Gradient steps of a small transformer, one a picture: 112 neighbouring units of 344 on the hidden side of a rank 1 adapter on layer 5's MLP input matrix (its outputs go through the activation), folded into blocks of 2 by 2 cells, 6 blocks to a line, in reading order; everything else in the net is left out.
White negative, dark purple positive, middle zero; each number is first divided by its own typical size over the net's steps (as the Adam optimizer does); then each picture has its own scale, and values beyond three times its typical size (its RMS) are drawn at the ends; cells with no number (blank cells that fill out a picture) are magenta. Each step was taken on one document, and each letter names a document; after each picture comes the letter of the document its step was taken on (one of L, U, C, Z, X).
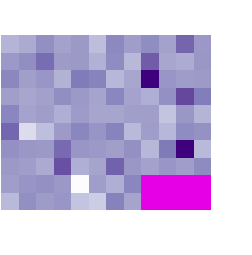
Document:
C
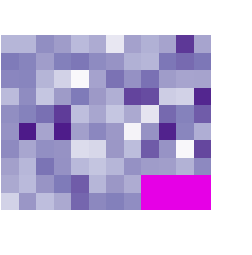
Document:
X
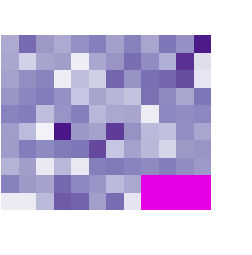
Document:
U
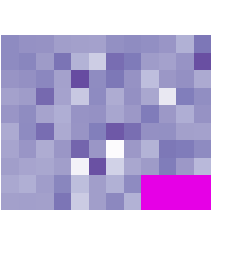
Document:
X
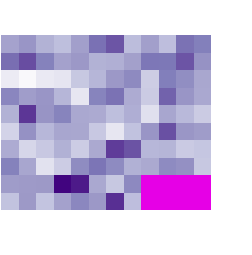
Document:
U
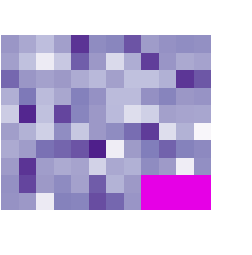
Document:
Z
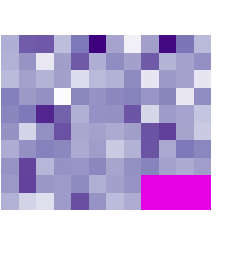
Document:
Z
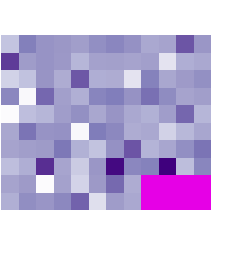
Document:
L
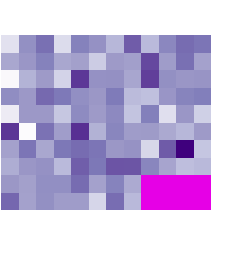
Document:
C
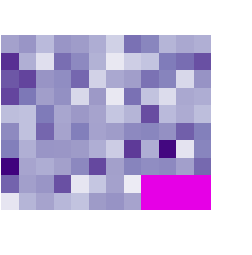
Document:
U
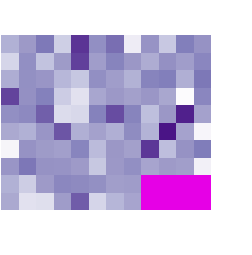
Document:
Z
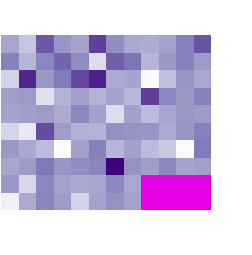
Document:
C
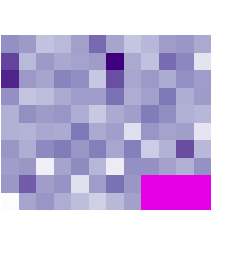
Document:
L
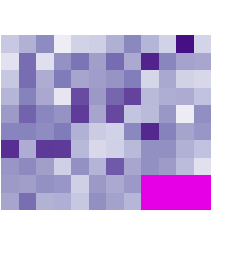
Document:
Z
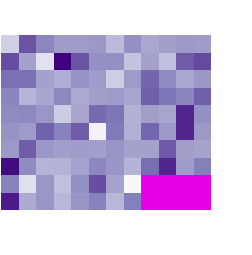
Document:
U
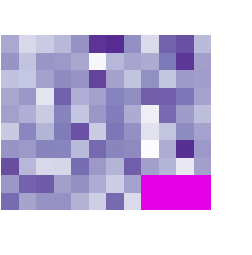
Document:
C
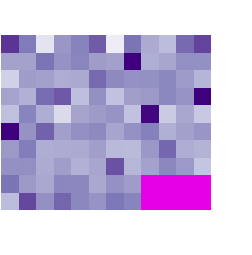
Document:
C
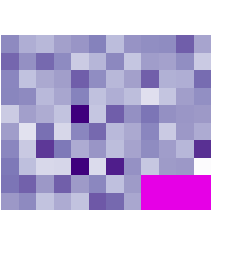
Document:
X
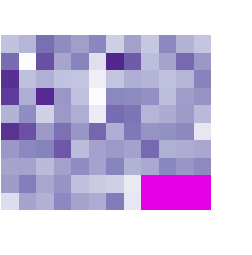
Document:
U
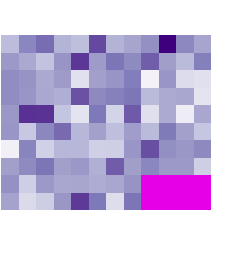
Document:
Z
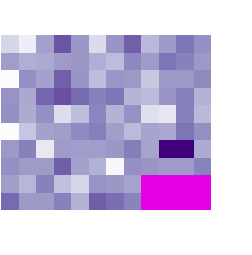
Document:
C
